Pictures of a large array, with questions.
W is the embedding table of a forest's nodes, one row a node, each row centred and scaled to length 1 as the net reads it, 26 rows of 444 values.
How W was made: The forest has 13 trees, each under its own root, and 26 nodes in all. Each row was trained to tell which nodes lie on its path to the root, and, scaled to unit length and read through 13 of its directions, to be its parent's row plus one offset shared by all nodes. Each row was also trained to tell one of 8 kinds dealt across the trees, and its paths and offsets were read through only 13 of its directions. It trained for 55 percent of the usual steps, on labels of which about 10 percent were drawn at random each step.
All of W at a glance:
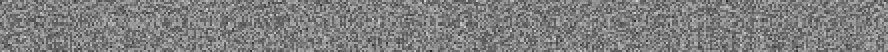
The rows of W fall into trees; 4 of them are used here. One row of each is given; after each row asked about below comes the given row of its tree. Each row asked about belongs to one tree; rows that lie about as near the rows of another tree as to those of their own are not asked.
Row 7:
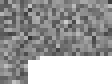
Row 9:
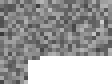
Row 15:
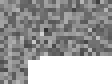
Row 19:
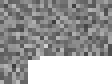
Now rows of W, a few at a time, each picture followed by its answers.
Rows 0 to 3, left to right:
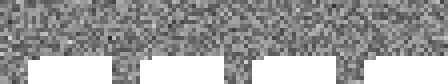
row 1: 15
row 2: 19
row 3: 7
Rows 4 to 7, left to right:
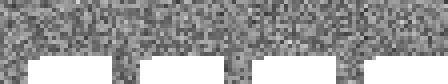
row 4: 9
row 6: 15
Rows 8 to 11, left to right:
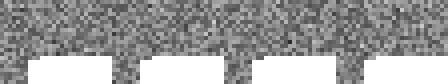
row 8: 19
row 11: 7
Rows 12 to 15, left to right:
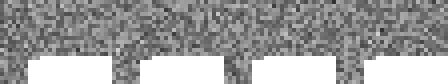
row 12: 7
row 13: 9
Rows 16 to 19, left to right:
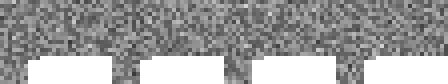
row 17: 7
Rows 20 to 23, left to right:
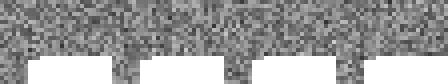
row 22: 19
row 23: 19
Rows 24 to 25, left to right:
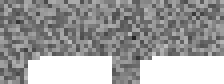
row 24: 7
